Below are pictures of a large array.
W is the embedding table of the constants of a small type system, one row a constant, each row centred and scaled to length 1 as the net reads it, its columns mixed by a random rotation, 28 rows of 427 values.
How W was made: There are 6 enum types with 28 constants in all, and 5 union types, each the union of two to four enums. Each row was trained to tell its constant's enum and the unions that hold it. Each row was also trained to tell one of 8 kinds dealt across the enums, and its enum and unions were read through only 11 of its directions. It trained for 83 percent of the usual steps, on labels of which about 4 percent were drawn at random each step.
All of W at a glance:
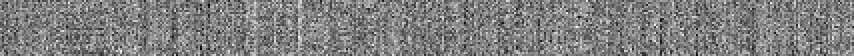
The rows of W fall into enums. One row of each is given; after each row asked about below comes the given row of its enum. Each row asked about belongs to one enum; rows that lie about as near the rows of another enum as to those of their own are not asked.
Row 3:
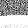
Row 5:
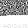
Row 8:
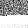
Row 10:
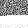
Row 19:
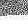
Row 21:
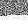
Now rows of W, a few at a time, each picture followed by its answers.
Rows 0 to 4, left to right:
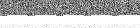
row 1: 10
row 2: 3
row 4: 5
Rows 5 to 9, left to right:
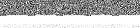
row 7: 3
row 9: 19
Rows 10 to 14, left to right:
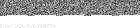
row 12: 19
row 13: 3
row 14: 21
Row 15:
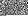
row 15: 5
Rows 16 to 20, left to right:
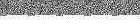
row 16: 19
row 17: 21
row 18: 19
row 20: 10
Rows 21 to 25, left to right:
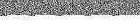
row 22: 3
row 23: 5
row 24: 3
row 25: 21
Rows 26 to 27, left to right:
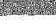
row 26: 21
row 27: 5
